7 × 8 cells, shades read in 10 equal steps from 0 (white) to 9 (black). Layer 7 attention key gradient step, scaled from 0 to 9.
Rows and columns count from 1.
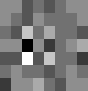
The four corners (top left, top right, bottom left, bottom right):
4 4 7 4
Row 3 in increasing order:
2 3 5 5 5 5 6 6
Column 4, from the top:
5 4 5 4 6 5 3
